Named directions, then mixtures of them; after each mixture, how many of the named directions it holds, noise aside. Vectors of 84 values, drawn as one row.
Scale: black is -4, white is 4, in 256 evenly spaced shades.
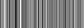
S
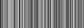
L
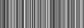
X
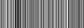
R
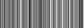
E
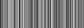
one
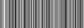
two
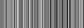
three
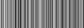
three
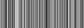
three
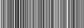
two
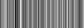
three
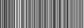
three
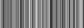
three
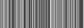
two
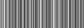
two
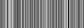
three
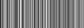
three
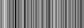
three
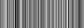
three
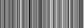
one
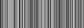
one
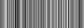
three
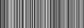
two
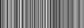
three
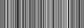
three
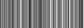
one
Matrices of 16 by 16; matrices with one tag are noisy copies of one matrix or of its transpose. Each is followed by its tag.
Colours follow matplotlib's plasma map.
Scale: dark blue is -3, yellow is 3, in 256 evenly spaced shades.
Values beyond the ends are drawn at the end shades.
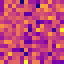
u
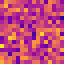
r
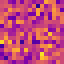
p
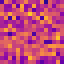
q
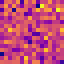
u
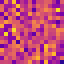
q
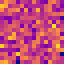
r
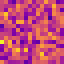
p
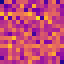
q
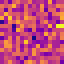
u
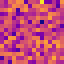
p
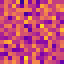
u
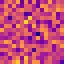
u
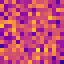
q
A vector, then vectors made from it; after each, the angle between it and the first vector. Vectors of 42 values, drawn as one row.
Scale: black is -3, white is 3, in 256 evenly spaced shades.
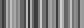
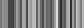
partly opposed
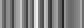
partly opposed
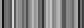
orthogonal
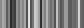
nearly opposite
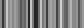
nearly parallel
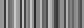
partly aligned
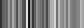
partly aligned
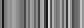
partly aligned
